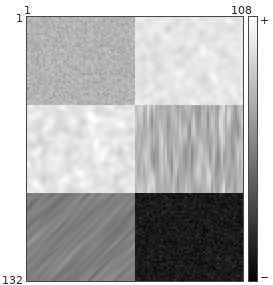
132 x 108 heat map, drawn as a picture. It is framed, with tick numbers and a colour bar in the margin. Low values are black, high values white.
It is made of 3 by 2 panels. Panel 1,1: high, fine-grained, faint in contrast. Panel 1,2: very high, blotchy, faint in contrast. Panel 2,1: very high, blotchy, faint in contrast. Panel 2,2: high, streaked downward. Panel 3,1: middling, slanting up to the right, faint in contrast. Panel 3,2: very low, fine-grained, faint in contrast.
